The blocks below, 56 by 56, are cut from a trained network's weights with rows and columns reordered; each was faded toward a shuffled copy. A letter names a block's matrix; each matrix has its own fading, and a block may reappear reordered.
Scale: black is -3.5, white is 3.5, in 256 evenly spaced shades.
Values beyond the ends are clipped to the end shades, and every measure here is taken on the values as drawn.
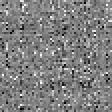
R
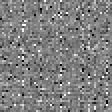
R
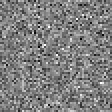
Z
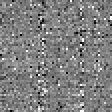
R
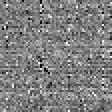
R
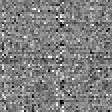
R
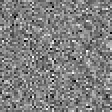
Z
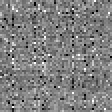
R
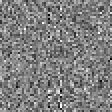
Z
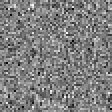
Z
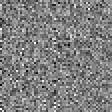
Z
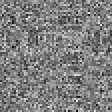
Z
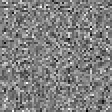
Z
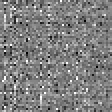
R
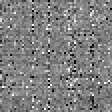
R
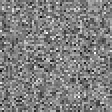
Z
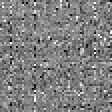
R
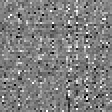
R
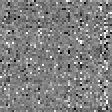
R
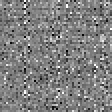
R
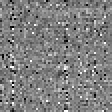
R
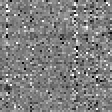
R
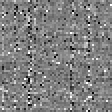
R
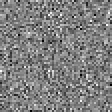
Z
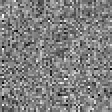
Z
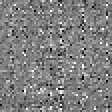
R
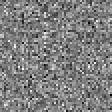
Z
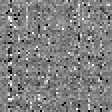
R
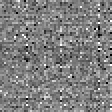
R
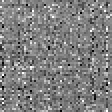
R
